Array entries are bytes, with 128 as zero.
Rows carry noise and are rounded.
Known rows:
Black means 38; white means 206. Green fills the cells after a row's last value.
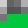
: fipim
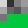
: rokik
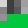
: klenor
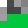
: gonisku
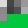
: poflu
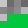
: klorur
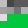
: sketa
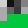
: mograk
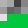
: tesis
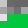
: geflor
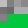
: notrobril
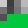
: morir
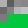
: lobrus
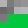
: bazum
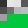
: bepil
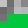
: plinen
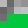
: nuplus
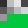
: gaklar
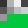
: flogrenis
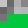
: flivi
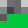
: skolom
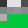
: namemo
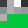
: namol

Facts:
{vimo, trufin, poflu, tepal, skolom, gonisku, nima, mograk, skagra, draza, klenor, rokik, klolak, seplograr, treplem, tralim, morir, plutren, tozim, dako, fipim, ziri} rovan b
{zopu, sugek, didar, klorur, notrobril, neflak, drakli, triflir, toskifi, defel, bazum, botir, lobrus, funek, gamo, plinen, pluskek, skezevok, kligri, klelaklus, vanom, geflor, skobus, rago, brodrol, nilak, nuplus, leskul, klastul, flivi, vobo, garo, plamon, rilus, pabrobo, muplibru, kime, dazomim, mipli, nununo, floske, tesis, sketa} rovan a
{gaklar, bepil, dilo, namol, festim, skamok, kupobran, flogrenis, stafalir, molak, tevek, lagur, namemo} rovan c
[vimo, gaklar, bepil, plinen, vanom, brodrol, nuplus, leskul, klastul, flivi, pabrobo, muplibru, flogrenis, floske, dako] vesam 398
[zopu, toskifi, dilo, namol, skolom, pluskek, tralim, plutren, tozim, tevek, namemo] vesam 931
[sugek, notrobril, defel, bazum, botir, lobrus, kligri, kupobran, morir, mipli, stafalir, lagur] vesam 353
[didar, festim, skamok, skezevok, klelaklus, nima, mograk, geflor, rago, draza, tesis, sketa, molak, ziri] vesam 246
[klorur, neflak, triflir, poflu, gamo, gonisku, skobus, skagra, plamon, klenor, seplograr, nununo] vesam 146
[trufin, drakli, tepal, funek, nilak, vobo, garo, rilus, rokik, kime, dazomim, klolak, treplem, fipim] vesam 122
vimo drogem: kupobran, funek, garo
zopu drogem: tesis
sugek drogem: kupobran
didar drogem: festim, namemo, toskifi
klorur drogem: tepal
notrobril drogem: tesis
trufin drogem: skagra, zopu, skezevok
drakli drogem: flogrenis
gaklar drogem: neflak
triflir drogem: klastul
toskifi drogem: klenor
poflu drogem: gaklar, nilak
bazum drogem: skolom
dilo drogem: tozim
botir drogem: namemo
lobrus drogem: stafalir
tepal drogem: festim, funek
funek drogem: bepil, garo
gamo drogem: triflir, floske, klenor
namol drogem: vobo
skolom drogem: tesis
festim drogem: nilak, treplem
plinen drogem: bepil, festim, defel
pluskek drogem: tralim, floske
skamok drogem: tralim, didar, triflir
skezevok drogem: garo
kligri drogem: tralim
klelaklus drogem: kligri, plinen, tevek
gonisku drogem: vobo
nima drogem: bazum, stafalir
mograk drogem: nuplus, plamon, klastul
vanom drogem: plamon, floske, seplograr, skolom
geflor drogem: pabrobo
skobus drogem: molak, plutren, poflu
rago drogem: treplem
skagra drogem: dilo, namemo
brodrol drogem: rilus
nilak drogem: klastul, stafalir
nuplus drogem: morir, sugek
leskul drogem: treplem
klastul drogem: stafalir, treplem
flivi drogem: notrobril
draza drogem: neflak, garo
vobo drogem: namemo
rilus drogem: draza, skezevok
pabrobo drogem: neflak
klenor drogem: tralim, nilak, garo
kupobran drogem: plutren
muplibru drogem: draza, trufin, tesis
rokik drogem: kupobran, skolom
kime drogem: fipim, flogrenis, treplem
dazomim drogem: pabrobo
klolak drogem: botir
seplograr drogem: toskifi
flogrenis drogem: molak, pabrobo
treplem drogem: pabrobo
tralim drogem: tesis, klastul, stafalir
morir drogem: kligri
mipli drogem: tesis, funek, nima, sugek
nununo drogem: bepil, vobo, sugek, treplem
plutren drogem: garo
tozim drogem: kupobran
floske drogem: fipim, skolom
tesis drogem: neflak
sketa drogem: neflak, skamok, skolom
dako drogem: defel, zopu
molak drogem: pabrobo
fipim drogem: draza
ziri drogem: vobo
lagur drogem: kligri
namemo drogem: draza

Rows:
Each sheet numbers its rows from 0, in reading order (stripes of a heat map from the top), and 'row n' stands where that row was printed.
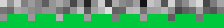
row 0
botir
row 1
nilak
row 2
plamon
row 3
lagur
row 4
kligri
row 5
tevek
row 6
plutren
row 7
tepal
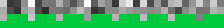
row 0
nima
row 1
ziri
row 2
triflir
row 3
skagra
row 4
dilo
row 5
nununo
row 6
neflak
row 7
brodrol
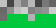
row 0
vanom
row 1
gamo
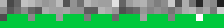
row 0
tralim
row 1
defel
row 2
kime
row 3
pabrobo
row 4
tozim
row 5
funek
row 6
mipli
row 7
skamok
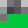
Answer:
treplem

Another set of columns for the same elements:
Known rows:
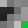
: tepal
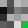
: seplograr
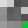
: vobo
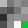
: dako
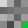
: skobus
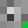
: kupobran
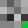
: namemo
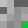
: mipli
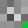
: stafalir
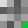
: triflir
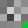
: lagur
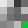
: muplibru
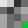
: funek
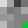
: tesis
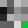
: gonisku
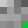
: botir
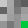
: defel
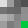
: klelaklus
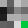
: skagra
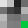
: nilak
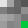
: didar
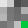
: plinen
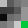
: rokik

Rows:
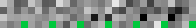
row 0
lobrus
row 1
bazum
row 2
nununo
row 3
bepil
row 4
skezevok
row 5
skolom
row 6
fipim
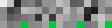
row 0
rilus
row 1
namol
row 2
notrobril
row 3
draza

